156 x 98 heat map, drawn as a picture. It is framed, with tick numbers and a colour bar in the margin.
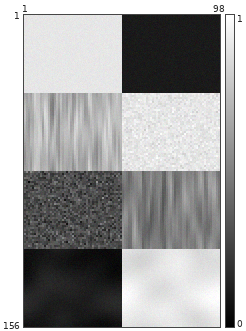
It is made of 4 by 2 panels. Panel 1,1: very high, flat. Panel 1,2: very low, flat. Panel 2,1: high, streaked downward. Panel 2,2: very high, fine-grained, faint in contrast. Panel 3,1: low, fine-grained. Panel 3,2: middling, streaked downward. Panel 4,1: very low, smooth, faint in contrast. Panel 4,2: very high, smooth, faint in contrast.
